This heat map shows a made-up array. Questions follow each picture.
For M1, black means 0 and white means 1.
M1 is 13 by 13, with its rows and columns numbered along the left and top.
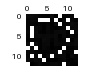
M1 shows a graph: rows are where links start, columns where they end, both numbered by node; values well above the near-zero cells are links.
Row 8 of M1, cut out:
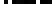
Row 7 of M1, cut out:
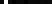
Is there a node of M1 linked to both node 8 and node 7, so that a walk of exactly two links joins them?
no
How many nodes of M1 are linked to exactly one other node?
5
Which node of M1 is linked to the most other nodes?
node 1
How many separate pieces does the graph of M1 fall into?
2
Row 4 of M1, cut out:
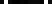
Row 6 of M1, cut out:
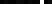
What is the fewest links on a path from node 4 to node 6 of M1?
3
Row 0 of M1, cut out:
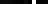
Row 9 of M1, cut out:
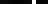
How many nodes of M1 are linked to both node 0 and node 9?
2
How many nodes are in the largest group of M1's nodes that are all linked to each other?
3
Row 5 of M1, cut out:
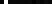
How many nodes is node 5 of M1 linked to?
1
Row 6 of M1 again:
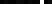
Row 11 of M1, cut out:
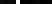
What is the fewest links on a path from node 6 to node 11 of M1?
4
